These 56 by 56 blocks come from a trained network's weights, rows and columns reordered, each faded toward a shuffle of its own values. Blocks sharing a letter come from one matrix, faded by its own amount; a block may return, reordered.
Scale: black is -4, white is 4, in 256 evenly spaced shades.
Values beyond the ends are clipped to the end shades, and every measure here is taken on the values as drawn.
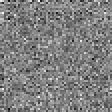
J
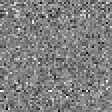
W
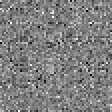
W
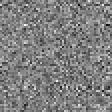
J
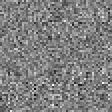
J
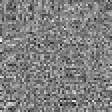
J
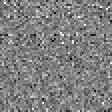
W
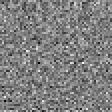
J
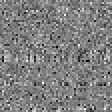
W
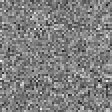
J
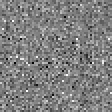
W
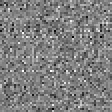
W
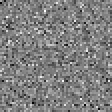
W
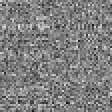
J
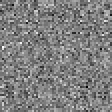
J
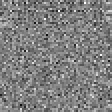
J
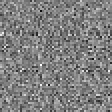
J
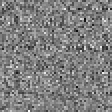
J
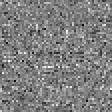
W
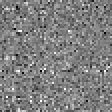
W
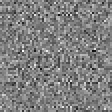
J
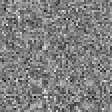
J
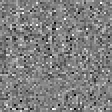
W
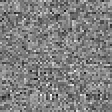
J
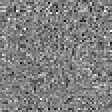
W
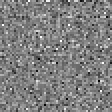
W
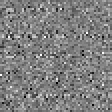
W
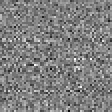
J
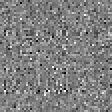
W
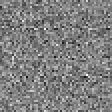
J
